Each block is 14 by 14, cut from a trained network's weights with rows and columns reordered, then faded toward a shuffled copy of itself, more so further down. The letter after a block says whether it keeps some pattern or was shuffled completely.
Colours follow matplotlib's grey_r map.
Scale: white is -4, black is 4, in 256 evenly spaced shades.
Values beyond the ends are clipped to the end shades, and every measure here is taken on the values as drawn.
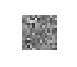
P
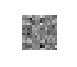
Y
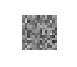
Y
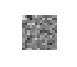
Y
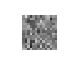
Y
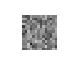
P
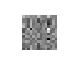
Y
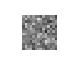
P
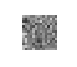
Y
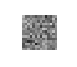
P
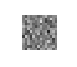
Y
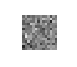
P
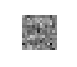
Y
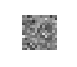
P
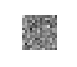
P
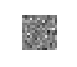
P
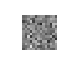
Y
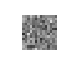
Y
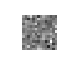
P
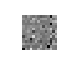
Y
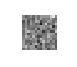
P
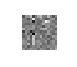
Y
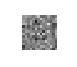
P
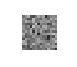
P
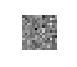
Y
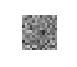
Y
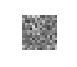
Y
